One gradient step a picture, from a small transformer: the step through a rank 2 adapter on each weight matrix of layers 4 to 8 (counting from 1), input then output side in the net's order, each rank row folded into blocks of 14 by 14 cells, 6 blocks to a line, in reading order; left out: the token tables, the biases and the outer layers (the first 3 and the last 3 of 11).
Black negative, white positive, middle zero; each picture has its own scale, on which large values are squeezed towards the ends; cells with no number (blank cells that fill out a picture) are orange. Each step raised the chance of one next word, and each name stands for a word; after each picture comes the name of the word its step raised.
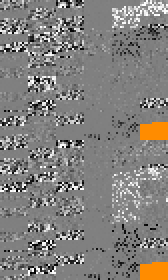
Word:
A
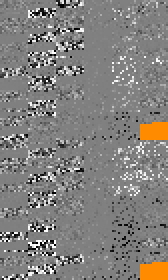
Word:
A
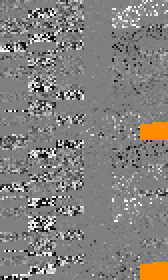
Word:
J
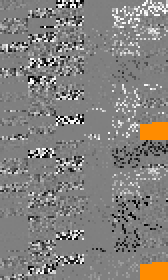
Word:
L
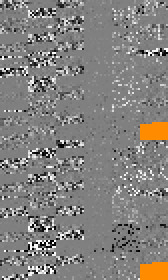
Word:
A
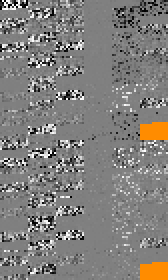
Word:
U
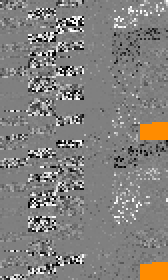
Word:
J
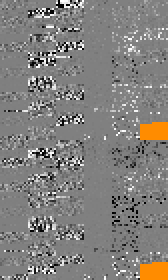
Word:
L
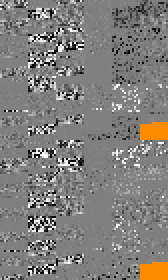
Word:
U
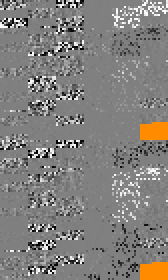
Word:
A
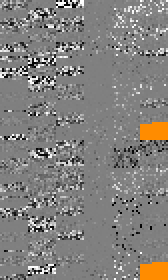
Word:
L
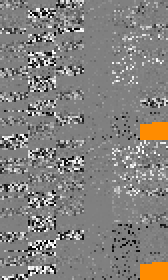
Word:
A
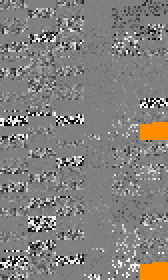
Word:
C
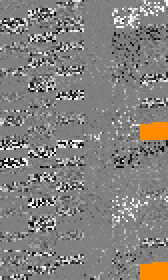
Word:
J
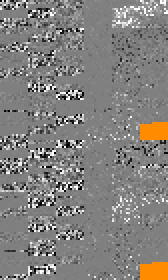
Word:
J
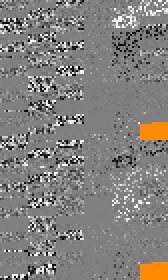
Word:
J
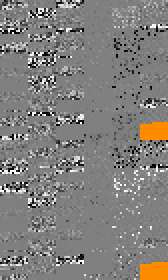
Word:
C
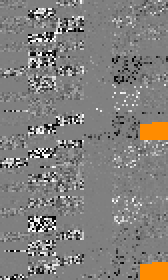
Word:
U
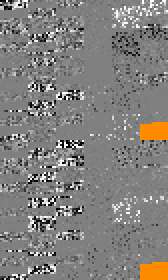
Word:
J
